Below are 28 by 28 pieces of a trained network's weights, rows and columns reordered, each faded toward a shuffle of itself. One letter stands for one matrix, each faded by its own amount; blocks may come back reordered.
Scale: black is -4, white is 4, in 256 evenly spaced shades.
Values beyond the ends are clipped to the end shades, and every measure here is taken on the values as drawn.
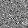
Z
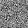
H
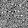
Z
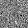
Z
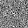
Z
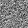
H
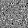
Z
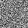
H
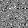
Z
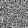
H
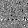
Z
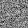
H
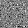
Z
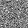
H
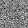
Z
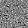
Z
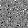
Z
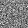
H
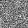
H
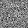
H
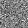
H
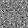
Z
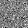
Z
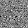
Z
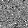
Z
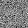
H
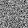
H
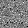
Z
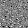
Z
